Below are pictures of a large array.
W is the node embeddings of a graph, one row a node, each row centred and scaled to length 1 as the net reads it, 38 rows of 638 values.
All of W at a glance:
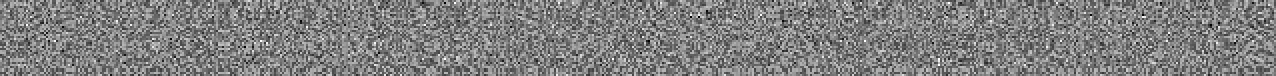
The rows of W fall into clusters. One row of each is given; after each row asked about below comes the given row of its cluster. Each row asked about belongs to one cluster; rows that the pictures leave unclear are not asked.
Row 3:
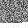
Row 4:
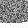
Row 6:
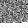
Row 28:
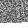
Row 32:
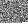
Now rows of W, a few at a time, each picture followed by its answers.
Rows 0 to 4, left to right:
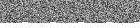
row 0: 28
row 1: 32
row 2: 32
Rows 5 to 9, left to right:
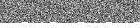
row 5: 4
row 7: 4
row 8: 4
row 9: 6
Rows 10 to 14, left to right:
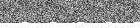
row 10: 3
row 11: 3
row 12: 4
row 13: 3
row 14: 6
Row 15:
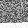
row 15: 28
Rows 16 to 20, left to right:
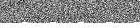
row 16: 3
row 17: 32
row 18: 6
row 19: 32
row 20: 4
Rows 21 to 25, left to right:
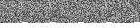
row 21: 28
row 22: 28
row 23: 32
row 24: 28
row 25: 3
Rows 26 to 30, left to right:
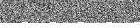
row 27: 6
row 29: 32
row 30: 32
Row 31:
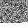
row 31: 6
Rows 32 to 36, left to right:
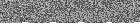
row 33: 4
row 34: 3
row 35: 3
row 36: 28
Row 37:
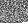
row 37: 3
